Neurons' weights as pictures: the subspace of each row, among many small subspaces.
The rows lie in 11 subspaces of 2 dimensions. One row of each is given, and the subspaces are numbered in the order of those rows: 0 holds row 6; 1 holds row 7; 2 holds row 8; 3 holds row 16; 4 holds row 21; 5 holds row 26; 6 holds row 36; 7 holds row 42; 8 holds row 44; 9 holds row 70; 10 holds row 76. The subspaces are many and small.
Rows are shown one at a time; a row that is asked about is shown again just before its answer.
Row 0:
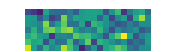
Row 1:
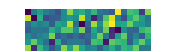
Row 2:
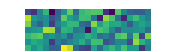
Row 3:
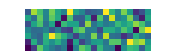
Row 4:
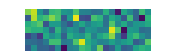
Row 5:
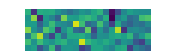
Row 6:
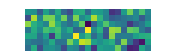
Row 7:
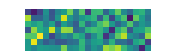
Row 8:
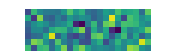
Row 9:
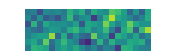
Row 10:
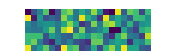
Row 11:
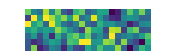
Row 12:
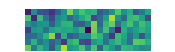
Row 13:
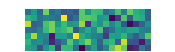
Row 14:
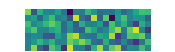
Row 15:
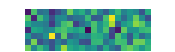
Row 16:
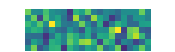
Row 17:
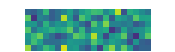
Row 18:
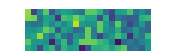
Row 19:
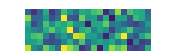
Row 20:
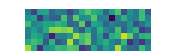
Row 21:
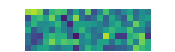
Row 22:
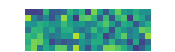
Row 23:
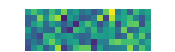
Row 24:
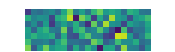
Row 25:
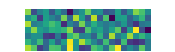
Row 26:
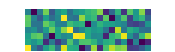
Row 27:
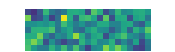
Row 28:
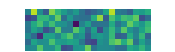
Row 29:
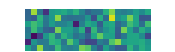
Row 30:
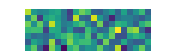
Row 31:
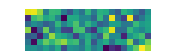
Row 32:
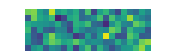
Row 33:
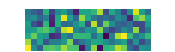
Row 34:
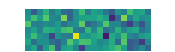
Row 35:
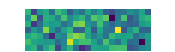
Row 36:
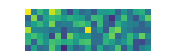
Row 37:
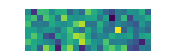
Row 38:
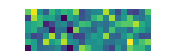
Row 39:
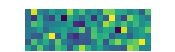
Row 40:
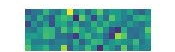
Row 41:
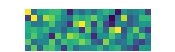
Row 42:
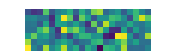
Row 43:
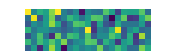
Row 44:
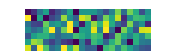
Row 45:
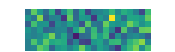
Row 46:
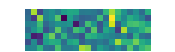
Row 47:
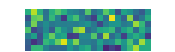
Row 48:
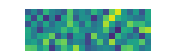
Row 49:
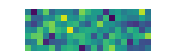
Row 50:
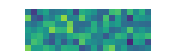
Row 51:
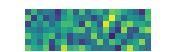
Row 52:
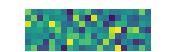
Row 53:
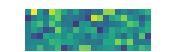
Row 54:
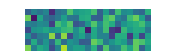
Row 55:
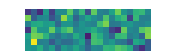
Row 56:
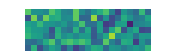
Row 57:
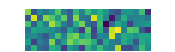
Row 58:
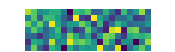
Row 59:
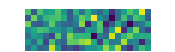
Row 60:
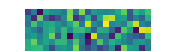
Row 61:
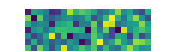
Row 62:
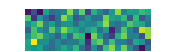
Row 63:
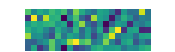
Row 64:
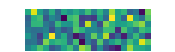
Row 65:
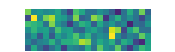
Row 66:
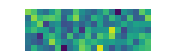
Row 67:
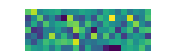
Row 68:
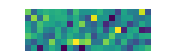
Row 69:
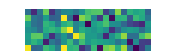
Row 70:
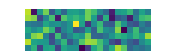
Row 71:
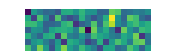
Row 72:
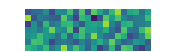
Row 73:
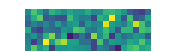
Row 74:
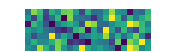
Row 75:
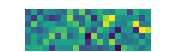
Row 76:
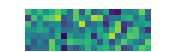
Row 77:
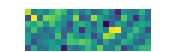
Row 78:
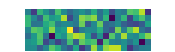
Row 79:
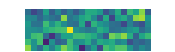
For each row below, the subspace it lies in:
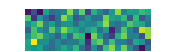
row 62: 1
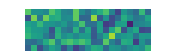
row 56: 8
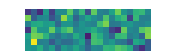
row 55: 1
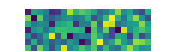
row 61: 6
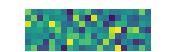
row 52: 3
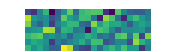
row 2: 9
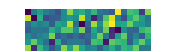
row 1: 2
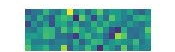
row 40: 7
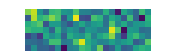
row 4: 0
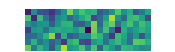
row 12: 6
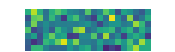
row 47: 4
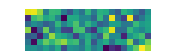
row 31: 1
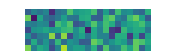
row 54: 6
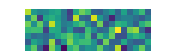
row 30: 3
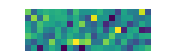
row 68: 8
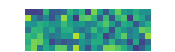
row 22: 4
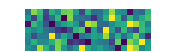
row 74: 0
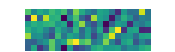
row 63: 8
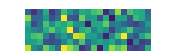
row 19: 5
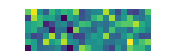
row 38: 8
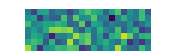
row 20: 3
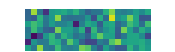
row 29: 9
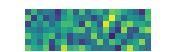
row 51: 10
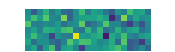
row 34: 0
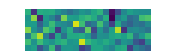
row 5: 6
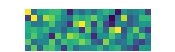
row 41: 2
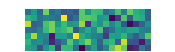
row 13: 0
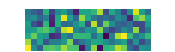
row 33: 7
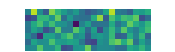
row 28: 9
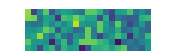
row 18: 9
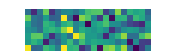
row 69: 5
